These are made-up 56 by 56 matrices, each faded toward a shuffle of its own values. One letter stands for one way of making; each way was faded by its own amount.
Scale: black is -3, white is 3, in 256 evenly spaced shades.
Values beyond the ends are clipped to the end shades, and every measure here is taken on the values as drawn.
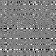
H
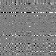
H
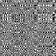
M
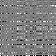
H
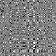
M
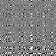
H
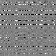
H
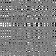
H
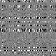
H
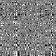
M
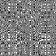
M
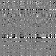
H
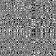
M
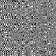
M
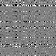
H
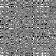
M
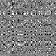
M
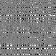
H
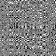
M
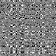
M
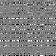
H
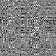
M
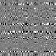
H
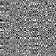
M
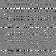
H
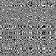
M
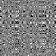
M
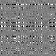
H
